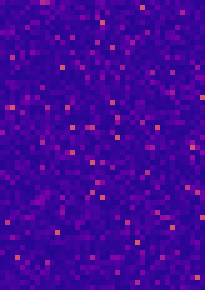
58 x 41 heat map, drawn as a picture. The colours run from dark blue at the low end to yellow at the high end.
Stripes: none. Grain: fine. Histogram: skewed, a long tail of high values. Mirror symmetry: none. Average level on the scale: 10%. Seam: none. Slope: none.
